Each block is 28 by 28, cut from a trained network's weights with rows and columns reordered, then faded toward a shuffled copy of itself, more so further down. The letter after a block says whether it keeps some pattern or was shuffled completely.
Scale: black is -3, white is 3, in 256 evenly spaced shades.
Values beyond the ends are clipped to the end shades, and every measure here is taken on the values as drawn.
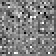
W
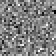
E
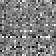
W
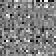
W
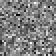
E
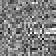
W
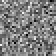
E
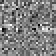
W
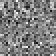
W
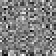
W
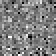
W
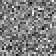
E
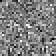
E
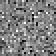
E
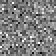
E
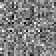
W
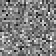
E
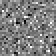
E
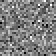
E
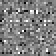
W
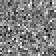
E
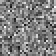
E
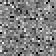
E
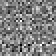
W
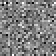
W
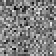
W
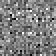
W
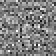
W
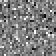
E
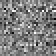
W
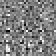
W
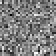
W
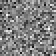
E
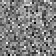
E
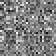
W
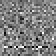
W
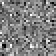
W
